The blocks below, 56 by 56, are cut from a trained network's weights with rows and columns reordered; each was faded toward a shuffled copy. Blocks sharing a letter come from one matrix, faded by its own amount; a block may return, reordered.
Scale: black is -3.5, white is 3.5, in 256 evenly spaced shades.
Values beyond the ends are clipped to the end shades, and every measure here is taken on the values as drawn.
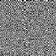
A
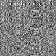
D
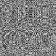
A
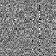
A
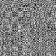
A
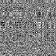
A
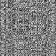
D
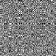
A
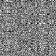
D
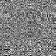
A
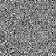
A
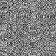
A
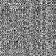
D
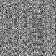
D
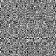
A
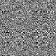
A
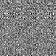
D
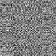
A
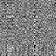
A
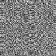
A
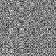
A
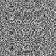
A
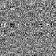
A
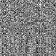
D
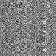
D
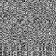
A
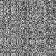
D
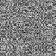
A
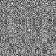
A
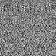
A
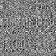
D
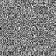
A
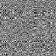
A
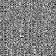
D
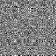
A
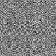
A
